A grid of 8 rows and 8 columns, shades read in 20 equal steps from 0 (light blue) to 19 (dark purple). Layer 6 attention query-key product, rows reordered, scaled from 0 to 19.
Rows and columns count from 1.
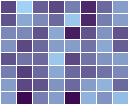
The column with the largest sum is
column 5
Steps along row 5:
down up down up down down down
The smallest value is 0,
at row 1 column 2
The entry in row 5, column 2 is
9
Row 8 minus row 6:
-3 5 -2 1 9 -8 -3 -5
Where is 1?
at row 2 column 5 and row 5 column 4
